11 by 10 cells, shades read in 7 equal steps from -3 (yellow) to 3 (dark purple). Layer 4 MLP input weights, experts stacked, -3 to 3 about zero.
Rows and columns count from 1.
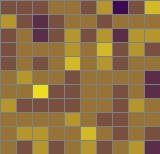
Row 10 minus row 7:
0 -1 2 -1 -1 -2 0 0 0 -1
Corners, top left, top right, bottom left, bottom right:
1 -2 0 2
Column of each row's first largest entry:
8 3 3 1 1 10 10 2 7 8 10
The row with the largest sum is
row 1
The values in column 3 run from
-3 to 2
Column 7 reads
-1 1 -1 -2 -1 0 0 0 1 0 1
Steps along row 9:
same same same down up up same down same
